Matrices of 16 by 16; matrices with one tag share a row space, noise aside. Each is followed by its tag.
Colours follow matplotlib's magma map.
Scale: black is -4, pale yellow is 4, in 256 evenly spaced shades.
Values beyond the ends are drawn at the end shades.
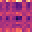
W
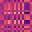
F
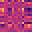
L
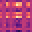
W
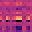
W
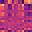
L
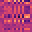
F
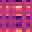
W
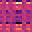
W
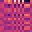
F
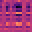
W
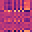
F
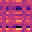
W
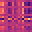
L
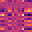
L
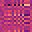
F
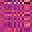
F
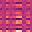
W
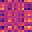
L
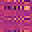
F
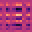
W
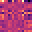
L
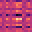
W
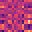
L
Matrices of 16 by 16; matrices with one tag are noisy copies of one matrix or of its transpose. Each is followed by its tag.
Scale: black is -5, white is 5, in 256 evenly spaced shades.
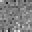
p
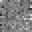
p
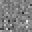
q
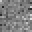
p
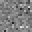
q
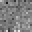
p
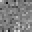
p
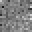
p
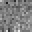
p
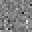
q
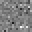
q
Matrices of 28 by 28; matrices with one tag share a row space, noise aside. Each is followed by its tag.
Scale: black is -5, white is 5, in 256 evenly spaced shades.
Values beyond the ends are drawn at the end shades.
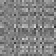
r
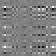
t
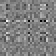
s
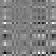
t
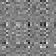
s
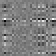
t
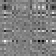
t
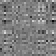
t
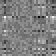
t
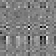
s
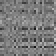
r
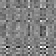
s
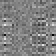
t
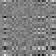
t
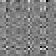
s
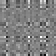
s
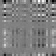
t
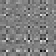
s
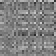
r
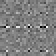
s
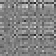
r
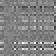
r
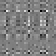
s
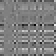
r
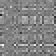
r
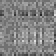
r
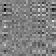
t
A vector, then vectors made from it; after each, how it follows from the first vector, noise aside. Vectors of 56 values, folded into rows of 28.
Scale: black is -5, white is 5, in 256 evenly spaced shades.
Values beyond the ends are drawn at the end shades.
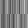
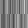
copied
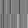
partly zeroed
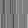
partly zeroed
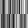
scaled up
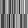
scaled up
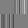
partly zeroed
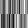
scaled up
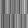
copied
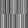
wrapped around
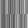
copied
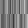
copied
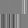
partly zeroed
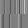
partly zeroed
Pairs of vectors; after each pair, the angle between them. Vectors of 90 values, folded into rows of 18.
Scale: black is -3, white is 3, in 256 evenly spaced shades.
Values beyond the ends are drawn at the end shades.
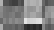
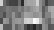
nearly parallel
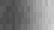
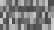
orthogonal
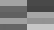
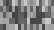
orthogonal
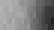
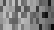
partly aligned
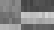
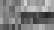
nearly opposite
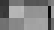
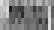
nearly opposite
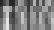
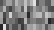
orthogonal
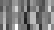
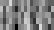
nearly opposite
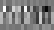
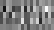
nearly opposite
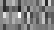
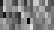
partly opposed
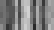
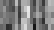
nearly parallel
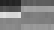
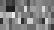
partly aligned
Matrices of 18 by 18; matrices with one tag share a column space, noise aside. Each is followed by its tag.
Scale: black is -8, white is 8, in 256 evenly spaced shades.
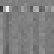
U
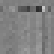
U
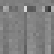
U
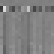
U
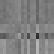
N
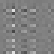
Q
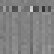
U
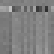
U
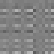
Q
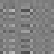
Q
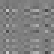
Q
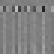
U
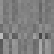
N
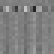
U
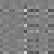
Q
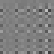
Q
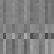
N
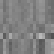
N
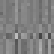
N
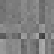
N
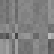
N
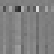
U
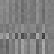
N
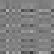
Q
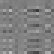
Q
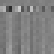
U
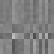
N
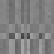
N
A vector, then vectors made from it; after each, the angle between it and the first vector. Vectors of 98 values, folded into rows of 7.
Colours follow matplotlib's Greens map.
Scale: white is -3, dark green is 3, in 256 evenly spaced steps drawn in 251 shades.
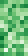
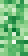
orthogonal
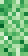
partly opposed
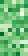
partly aligned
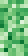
nearly opposite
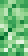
nearly parallel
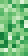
partly aligned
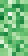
orthogonal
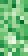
partly aligned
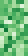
partly opposed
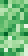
partly aligned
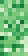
partly aligned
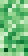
nearly opposite
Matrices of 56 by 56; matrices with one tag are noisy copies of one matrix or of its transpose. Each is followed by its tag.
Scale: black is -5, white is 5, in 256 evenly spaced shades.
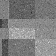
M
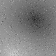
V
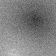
V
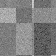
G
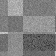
G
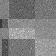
M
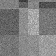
M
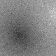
V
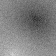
V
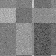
G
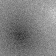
V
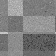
G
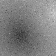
V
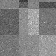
M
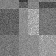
M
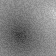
V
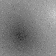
V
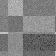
G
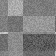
G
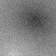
V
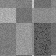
G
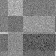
G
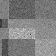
M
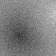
V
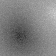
V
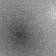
V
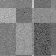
G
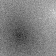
V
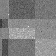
M
